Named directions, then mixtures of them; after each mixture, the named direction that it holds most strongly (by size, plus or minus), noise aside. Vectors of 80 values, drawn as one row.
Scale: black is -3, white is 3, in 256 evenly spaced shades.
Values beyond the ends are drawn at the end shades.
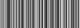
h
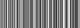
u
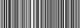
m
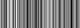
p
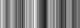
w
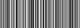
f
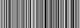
m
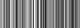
f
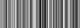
u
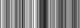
w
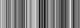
w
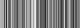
m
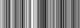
w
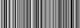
p
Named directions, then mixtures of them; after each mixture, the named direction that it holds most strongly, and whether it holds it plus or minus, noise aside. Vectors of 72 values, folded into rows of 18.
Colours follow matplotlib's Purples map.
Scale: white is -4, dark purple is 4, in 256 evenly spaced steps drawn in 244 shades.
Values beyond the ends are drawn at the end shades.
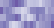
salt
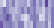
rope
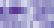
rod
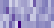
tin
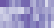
rod, minus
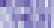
rope, minus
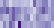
tin, plus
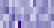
tin, plus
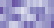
salt, plus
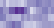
rod, plus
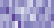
tin, plus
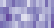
rope, plus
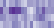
rod, plus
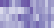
rod, minus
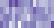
tin, minus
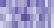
rope, minus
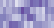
salt, minus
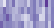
rope, plus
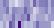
tin, plus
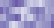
salt, plus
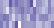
tin, minus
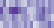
rod, plus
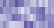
salt, plus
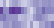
rod, plus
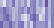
rope, plus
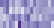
tin, plus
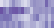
rod, plus
